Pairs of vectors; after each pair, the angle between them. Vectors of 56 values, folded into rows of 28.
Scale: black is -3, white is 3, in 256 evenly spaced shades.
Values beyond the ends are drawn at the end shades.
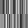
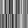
nearly opposite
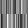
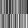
orthogonal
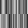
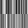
partly aligned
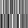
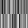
nearly opposite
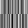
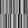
nearly opposite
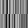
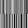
partly aligned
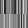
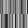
orthogonal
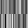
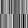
partly aligned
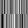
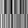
orthogonal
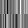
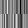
nearly opposite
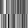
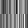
partly opposed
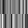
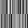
partly aligned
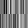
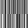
partly opposed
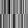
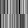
orthogonal
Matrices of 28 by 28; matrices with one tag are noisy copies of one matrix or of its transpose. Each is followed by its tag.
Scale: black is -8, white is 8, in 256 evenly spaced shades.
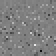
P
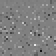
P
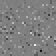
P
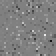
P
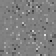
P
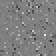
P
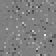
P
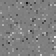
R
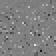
P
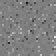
R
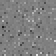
R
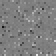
R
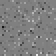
R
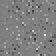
P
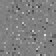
P
